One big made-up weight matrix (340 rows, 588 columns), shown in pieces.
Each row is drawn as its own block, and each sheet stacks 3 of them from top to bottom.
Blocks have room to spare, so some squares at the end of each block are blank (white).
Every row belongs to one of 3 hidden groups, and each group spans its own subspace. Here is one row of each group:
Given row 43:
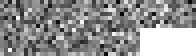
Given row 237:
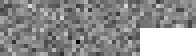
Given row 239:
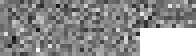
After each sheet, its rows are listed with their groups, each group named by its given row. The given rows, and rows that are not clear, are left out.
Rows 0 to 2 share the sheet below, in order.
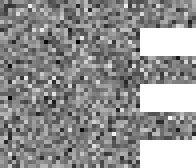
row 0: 237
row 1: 239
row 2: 43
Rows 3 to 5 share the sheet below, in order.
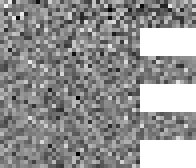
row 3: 43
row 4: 237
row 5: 237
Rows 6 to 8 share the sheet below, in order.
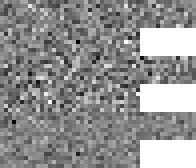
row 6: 237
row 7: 239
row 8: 237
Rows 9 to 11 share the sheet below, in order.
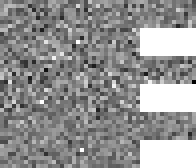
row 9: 237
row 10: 43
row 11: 237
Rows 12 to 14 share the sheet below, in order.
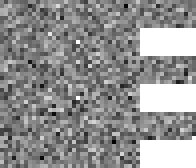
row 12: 237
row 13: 237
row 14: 43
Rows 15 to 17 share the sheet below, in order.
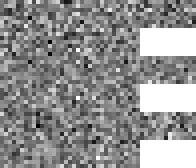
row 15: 239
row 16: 237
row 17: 239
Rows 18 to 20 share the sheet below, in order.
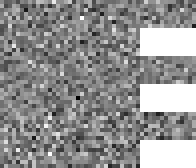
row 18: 43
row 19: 237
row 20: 43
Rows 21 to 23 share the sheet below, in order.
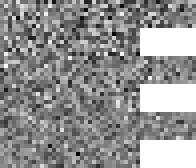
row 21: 43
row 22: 239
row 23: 237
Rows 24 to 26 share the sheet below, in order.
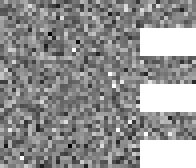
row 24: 237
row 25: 43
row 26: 239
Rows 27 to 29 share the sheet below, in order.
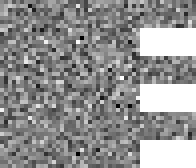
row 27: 237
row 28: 239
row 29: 237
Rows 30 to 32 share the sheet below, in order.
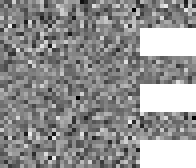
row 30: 239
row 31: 237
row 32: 239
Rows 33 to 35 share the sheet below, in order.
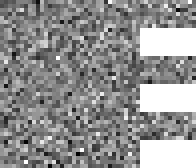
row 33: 239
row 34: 43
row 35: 237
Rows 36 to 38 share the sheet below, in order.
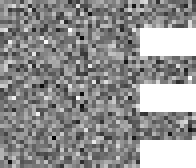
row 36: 237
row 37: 237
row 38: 239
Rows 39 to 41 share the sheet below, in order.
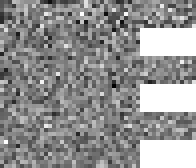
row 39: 43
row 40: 43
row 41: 43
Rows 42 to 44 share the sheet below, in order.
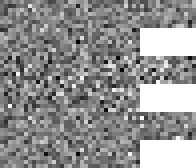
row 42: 237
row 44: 237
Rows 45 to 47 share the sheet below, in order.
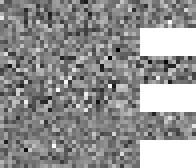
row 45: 239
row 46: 239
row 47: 43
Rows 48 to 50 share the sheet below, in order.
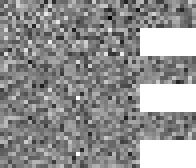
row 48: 43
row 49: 237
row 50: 237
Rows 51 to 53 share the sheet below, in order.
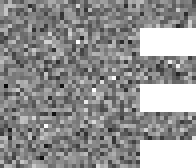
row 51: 237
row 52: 43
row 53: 43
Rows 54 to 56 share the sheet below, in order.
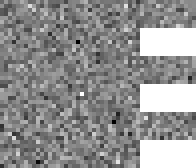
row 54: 237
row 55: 237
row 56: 239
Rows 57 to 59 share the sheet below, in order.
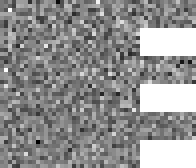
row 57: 239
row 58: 43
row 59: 43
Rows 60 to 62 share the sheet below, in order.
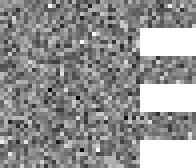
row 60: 43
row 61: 237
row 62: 237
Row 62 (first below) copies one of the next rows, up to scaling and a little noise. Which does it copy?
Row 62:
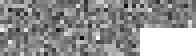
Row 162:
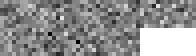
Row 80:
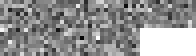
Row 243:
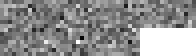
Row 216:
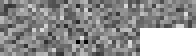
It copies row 80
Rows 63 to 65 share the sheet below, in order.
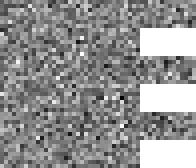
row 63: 237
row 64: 43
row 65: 43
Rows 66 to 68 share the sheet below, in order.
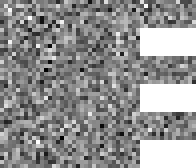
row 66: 239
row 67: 43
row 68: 239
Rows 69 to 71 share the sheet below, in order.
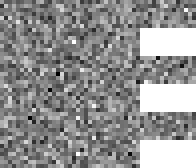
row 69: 239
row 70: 237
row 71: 237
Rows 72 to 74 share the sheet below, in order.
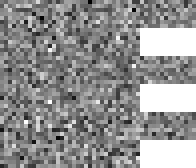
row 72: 239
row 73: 239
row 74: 239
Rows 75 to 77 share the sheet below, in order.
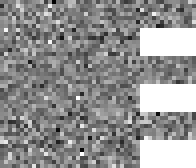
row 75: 43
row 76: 237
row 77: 237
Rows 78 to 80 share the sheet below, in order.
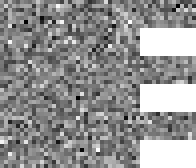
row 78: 239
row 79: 237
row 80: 237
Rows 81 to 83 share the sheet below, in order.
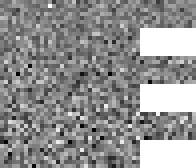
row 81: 43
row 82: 43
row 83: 237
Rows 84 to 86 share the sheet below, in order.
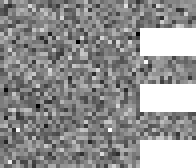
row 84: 237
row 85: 239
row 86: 43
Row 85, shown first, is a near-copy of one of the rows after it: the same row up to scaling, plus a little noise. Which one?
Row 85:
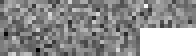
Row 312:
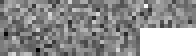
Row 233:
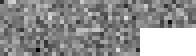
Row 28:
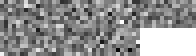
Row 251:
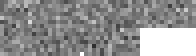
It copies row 312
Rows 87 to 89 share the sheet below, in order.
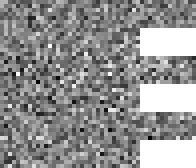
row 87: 239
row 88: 43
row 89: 43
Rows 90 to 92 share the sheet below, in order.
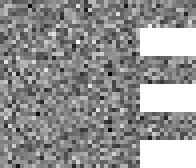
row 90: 237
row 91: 43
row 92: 43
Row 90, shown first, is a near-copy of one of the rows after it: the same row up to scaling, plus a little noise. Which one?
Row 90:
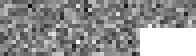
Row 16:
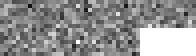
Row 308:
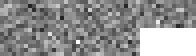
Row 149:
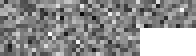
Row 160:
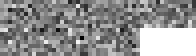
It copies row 16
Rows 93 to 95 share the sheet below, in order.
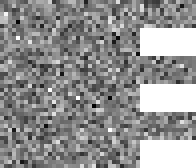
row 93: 43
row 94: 237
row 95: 43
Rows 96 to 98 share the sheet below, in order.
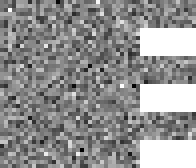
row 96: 239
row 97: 237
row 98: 237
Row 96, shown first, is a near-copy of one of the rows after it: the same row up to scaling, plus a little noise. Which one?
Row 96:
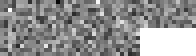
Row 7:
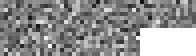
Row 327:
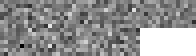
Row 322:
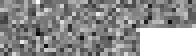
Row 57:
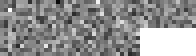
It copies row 57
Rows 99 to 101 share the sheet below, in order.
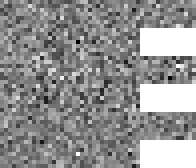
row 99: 237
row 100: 239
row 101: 237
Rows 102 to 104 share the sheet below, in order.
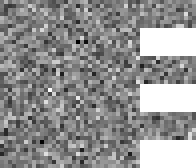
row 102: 237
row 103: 237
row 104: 237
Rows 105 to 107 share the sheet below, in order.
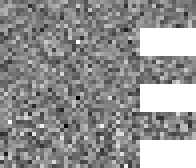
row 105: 237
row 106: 237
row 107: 239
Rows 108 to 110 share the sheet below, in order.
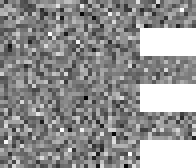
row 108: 237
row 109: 239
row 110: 43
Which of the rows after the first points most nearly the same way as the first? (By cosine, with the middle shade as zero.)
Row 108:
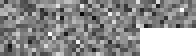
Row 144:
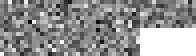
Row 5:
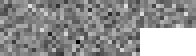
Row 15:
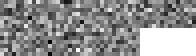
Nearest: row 15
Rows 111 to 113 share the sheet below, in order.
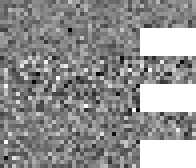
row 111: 237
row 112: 43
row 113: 43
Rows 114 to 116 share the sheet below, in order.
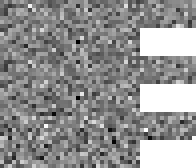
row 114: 237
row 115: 237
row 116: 43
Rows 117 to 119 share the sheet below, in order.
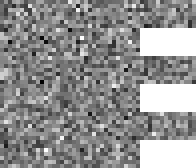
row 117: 237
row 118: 43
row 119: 239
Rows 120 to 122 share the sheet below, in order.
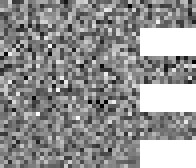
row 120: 239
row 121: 239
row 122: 239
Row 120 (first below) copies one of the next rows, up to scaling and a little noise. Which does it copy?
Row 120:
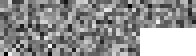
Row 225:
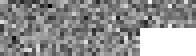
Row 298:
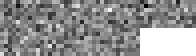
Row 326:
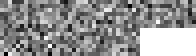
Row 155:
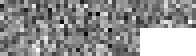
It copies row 326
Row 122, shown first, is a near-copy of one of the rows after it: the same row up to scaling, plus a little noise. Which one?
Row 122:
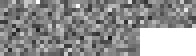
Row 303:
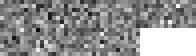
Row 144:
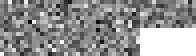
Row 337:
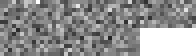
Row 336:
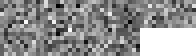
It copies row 337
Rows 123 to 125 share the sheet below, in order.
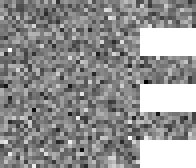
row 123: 43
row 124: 237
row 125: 237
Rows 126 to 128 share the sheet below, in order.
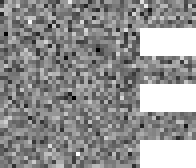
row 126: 239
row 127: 239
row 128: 237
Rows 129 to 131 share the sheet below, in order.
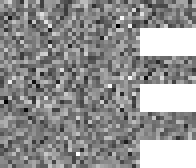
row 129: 239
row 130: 239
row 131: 237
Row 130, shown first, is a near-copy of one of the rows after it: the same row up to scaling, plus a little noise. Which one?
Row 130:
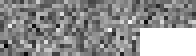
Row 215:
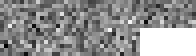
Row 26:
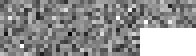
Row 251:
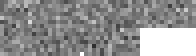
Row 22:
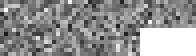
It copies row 215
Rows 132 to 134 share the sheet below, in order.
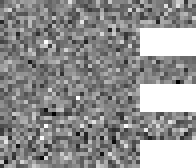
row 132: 239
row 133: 237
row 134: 43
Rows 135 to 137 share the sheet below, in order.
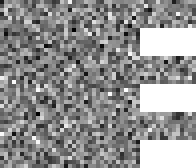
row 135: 239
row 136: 239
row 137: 239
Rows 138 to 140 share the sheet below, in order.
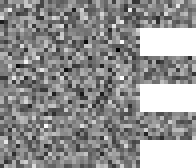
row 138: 239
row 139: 239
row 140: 43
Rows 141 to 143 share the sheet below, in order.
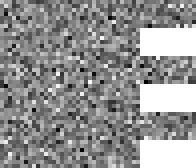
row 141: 43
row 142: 237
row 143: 237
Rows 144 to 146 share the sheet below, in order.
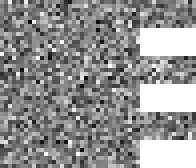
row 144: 239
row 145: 43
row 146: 237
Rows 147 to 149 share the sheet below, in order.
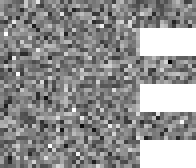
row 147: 239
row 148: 43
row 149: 237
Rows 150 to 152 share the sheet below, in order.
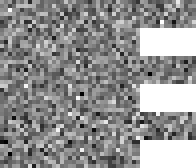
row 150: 239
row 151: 237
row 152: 237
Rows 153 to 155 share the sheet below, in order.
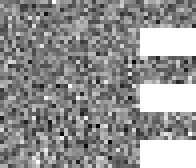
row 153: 43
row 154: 237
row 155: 239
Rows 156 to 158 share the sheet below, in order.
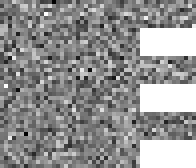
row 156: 43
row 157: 43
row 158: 239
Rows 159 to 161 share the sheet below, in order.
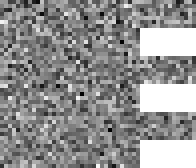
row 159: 239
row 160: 237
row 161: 43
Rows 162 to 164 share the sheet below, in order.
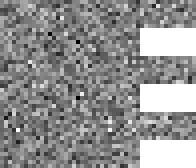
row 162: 237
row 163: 237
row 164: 43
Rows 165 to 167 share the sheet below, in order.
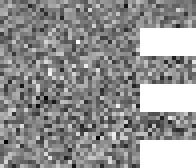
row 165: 237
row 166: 239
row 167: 43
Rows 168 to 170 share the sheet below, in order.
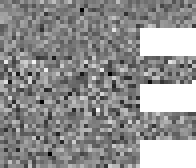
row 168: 43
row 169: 43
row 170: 43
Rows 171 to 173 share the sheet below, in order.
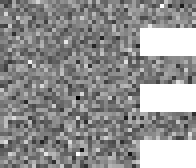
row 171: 43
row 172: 237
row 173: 237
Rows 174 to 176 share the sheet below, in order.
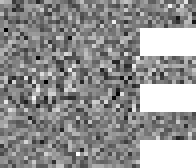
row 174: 43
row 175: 239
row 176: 237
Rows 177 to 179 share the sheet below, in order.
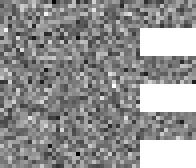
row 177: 43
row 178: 43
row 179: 237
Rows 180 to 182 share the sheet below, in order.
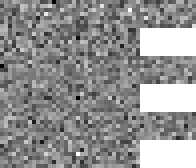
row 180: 43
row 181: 237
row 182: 237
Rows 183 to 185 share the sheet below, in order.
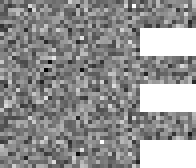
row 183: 237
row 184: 43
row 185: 237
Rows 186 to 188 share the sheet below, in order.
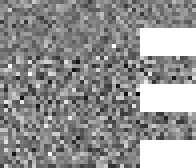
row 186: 239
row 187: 239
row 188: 43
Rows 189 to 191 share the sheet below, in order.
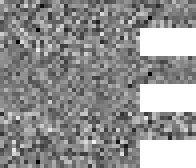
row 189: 239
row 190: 239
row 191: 239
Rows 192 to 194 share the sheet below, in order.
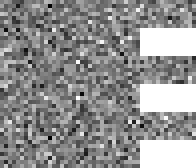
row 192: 43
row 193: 237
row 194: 239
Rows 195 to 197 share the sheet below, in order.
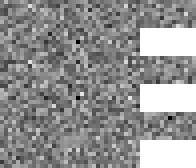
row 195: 237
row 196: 237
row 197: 43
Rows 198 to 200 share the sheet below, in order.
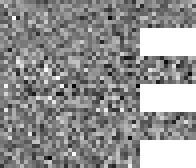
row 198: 43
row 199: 43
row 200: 239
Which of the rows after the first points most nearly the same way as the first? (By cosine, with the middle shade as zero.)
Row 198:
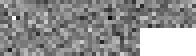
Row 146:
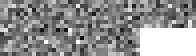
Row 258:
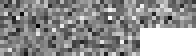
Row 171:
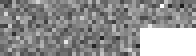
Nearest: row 146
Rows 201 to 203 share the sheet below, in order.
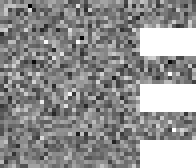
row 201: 237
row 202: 43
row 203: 43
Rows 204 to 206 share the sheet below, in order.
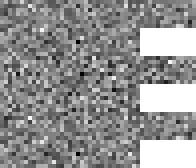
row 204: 237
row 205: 43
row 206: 237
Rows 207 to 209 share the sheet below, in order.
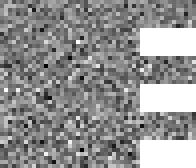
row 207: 237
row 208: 239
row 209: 237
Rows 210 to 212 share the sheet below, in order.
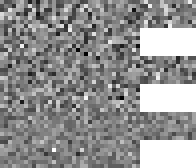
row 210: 239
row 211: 239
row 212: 237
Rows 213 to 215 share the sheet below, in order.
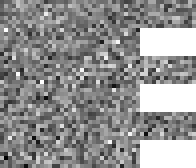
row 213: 43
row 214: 43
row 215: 239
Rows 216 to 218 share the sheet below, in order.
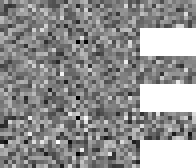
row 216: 237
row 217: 237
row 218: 237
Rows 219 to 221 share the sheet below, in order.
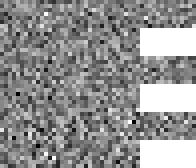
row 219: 43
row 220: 43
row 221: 239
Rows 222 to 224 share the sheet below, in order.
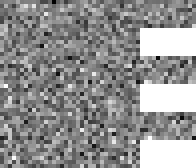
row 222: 43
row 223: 237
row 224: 43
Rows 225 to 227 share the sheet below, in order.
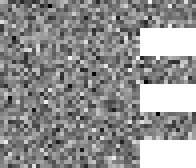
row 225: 239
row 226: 237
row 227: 237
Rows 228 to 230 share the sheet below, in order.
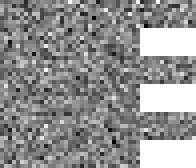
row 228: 237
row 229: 43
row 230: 43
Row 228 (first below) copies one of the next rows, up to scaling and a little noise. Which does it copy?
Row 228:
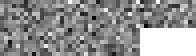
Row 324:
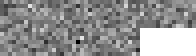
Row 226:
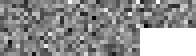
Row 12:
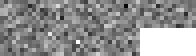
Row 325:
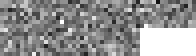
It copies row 226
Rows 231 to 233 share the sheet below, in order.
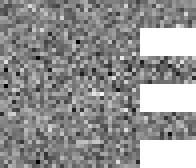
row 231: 237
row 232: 43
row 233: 239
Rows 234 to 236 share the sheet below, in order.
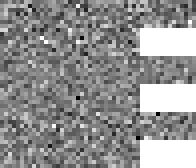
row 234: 237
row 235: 237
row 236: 237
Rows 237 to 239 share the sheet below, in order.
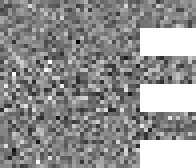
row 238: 43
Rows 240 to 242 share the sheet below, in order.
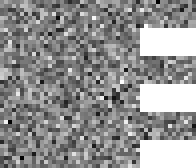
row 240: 237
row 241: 43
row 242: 239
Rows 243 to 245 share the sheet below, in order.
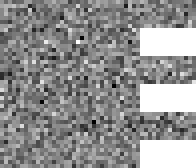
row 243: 237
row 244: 43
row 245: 43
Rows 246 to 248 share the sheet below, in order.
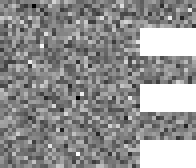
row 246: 43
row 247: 237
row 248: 237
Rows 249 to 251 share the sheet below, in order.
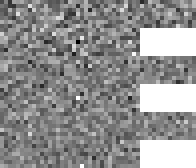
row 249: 237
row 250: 237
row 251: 239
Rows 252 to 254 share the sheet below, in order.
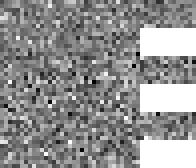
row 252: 43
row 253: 239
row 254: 237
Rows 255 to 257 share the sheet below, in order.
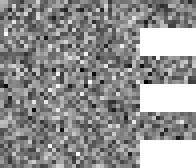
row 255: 239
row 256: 237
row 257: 237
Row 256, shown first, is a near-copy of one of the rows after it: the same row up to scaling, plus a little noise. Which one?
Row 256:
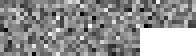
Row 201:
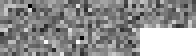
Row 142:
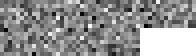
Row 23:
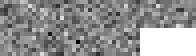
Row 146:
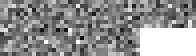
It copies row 142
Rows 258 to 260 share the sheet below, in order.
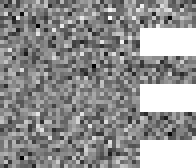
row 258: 43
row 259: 43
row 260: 239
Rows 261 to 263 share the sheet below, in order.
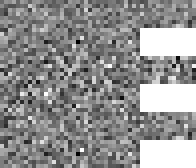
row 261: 237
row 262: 239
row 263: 237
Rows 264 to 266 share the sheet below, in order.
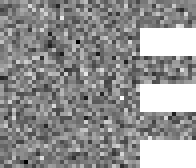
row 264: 237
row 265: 239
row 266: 43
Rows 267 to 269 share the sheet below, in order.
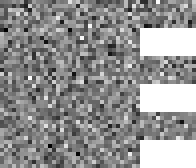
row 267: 237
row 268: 239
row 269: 237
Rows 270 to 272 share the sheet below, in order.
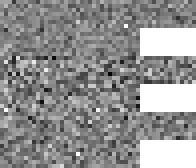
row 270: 43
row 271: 43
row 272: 237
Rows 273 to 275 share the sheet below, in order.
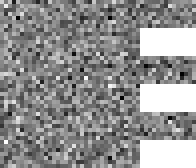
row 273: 43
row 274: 43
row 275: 43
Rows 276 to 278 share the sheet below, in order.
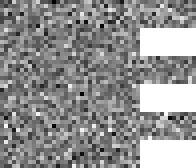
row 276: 43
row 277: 237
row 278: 43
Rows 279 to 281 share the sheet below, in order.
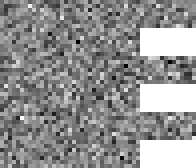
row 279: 237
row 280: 43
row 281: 43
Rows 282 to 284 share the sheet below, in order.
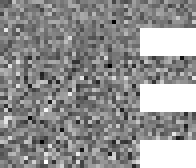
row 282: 43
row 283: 239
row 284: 237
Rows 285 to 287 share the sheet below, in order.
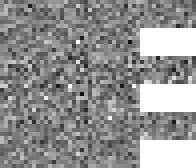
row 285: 237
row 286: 237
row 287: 237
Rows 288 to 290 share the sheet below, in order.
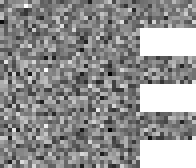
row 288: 239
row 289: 43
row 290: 43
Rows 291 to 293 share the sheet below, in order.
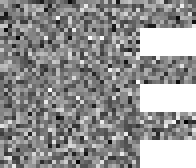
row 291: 43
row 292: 237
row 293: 239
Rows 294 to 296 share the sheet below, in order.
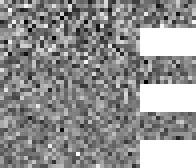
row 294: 239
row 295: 239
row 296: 237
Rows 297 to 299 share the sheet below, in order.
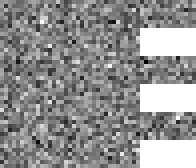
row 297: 239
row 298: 239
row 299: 239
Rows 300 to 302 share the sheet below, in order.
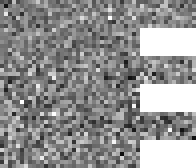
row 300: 43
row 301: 239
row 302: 43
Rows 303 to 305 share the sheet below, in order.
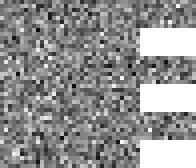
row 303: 239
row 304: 43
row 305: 239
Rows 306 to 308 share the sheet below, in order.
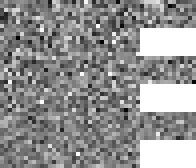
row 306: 43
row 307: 43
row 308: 237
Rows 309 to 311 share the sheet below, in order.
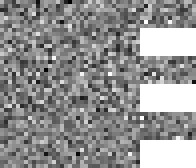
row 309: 239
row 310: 43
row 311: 237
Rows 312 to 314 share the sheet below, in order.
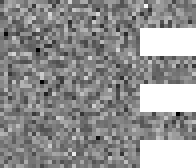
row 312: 239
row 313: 239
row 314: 239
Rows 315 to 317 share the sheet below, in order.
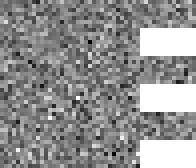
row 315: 239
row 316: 237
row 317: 43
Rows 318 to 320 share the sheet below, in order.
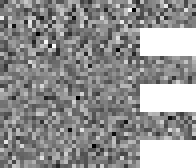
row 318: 239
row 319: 237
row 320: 43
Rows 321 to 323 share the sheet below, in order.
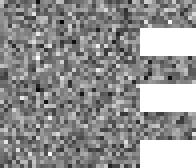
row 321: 239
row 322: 239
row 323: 43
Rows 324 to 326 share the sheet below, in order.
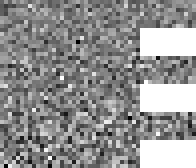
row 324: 237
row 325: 237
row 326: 239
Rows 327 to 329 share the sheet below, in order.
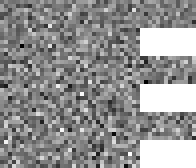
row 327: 239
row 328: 237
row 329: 43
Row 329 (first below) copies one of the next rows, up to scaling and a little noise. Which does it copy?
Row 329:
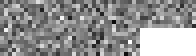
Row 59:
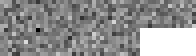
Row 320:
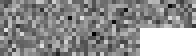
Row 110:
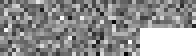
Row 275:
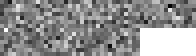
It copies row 110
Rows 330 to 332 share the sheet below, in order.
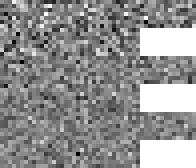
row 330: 43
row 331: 237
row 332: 237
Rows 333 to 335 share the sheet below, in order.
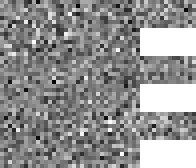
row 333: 239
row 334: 239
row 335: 43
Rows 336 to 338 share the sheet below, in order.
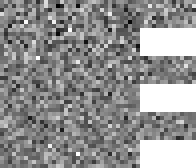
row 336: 239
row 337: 239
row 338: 237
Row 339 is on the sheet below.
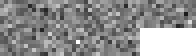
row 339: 237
